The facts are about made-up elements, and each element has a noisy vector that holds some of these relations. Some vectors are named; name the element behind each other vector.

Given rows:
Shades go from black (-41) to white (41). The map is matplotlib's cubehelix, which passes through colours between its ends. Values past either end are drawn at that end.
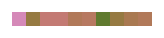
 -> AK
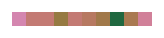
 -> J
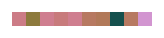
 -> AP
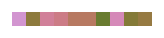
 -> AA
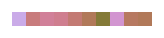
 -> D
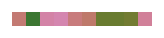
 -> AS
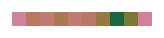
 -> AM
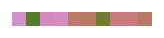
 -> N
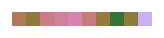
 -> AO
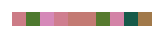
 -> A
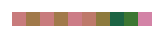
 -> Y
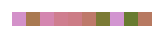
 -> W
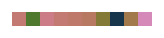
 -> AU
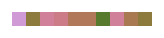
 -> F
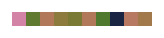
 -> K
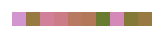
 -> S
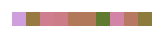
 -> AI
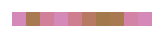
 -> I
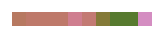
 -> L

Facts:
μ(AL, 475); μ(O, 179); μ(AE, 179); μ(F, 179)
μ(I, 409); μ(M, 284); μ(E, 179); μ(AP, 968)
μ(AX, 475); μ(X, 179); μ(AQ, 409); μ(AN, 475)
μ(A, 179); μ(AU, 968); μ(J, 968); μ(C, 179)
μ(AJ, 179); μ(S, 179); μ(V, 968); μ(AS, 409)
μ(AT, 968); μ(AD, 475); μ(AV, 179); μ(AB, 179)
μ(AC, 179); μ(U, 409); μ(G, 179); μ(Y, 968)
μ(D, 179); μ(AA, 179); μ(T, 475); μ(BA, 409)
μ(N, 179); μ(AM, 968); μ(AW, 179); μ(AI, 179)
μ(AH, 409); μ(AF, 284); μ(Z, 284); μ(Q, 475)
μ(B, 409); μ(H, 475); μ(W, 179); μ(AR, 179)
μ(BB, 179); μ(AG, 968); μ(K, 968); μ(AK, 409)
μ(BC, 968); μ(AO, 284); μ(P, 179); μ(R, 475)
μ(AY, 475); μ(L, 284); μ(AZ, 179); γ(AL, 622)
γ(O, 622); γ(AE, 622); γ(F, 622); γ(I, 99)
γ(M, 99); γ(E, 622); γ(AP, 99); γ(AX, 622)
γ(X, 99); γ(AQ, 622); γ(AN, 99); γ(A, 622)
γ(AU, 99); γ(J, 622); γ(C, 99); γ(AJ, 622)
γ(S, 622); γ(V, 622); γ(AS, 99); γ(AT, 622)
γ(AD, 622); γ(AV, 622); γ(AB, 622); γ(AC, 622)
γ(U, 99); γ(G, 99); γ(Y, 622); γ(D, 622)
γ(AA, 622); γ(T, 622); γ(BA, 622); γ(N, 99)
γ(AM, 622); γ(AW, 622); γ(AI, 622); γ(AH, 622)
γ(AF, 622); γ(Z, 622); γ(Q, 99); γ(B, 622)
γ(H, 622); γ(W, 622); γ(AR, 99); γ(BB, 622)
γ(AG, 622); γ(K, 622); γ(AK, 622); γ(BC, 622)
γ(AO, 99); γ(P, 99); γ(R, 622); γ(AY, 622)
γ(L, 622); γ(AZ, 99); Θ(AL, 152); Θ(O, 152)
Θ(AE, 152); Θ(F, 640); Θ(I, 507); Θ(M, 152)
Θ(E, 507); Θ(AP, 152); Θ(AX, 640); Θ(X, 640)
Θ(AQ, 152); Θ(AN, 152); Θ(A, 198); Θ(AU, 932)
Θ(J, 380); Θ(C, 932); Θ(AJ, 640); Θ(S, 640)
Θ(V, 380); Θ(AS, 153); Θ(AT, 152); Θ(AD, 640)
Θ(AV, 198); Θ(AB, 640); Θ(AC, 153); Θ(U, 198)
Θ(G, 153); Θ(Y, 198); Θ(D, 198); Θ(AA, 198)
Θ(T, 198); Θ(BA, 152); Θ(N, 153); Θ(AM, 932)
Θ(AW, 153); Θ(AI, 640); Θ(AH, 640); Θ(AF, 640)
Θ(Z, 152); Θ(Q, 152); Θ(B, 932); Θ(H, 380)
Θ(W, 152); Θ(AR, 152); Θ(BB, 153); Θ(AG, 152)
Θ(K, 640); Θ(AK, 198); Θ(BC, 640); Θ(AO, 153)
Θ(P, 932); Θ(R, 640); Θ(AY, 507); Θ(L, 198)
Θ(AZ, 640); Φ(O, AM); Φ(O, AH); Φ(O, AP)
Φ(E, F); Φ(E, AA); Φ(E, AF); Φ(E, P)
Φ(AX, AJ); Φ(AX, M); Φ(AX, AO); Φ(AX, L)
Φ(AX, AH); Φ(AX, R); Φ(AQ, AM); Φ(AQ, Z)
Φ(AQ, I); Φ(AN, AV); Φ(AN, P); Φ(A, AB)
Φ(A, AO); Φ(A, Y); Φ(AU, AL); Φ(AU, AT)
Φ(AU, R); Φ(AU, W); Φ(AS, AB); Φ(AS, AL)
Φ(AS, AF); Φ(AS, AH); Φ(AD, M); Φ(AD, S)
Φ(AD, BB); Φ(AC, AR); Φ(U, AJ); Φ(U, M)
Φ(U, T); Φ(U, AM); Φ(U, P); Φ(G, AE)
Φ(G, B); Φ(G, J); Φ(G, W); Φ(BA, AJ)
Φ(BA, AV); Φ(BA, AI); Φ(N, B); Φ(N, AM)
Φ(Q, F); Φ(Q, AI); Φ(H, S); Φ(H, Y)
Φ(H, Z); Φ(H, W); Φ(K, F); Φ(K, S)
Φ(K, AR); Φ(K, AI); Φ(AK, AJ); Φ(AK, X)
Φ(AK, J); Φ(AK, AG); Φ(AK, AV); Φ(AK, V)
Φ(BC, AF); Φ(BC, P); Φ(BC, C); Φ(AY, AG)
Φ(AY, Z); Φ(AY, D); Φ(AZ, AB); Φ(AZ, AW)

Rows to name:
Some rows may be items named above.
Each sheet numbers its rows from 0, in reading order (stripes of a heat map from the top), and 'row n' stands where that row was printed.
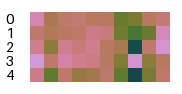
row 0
AY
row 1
AF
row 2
AP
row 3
AE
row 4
BC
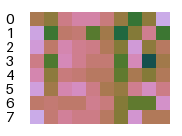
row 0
AO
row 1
AC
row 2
AE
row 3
A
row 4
AQ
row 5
X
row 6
L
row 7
D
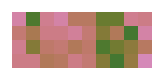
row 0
U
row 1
AL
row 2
AD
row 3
Z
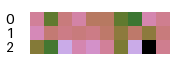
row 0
AN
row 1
B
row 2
AW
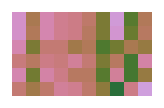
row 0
W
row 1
W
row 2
BA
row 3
R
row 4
O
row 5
M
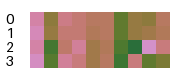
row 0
AQ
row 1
AK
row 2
Q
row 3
E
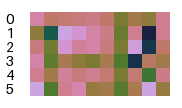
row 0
T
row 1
AZ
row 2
AB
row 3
K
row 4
AH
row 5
AR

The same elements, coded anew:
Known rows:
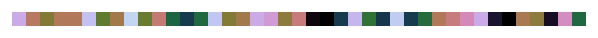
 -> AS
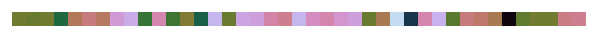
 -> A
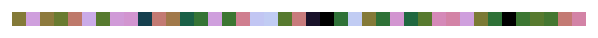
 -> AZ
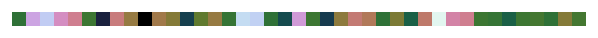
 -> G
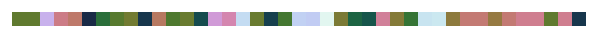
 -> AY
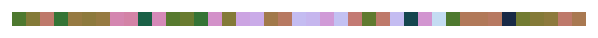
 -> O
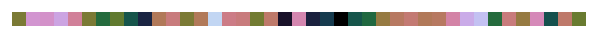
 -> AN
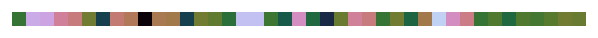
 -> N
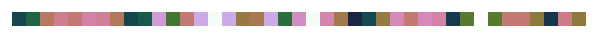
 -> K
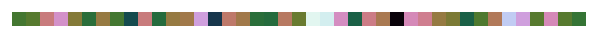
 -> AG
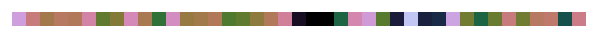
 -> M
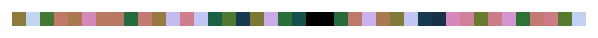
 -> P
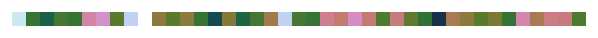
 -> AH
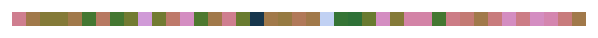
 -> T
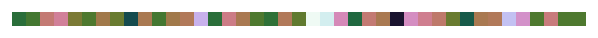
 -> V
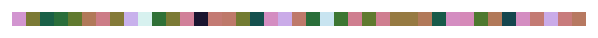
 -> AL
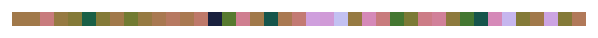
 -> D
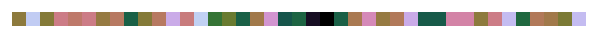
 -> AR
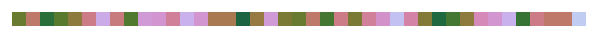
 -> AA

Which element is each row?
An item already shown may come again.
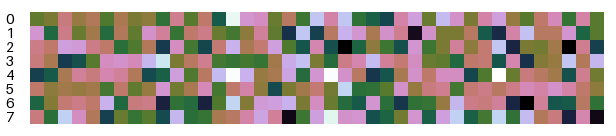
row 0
AD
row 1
Z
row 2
U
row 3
AB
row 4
K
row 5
T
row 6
AU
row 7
AK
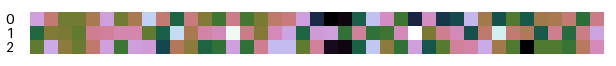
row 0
AO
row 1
E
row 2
AZ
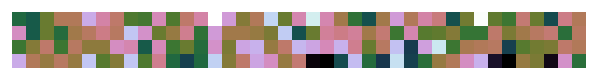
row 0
BC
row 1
L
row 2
O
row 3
AS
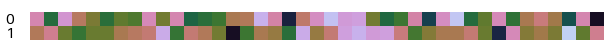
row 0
AQ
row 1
W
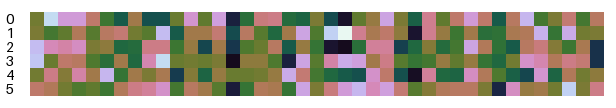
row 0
X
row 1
AM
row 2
I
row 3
B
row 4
AP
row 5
W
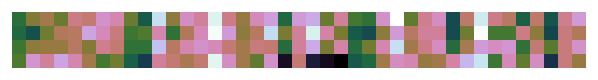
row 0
E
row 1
BC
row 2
AC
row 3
Q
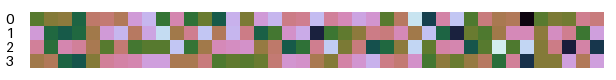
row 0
A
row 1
AF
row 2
BA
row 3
AW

